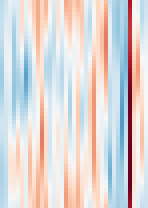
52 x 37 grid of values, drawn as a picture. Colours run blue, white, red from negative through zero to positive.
The grain runs up and down. Column 33 stands out from the rest. On average the colour sits 50% of the way up the scale. The ninth with the lowest average is the middle left.
